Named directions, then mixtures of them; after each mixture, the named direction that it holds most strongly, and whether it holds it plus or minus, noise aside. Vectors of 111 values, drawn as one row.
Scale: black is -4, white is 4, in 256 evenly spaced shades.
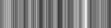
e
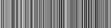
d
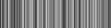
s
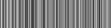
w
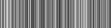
w, plus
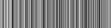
w, plus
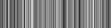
s, plus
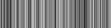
w, minus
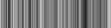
e, minus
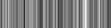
e, plus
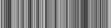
e, minus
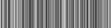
s, minus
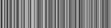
w, minus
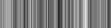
e, plus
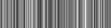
w, minus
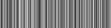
w, minus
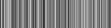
w, plus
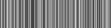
w, plus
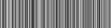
w, plus
